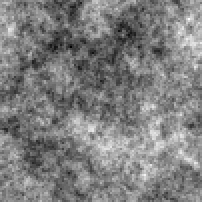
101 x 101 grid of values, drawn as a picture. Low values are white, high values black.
Ninth with the highest average: top middle. Average level on the scale: 50%. Mirror symmetry: none. Grain: blotchy.
